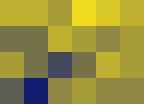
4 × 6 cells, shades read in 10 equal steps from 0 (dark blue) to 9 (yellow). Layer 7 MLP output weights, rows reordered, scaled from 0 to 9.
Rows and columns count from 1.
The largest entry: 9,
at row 1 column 4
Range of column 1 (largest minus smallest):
4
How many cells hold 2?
1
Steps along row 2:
same up down down up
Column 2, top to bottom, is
7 4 4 0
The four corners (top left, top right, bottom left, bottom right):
7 7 3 5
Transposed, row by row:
7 4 6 3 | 7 4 4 0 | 6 7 2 5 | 9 6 4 6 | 8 5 7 5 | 7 6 6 5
